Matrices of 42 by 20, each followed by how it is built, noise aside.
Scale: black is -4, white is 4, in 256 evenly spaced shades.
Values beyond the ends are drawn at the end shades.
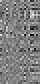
low rank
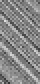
Toeplitz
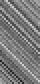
Toeplitz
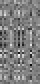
low rank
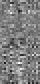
low rank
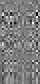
low rank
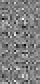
low rank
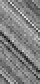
Toeplitz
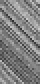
Toeplitz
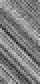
Toeplitz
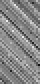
Toeplitz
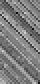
Toeplitz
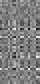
low rank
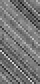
Toeplitz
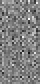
low rank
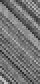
Toeplitz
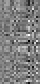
low rank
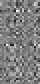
low rank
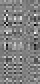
low rank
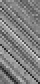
Toeplitz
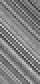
Toeplitz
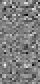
low rank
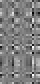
low rank
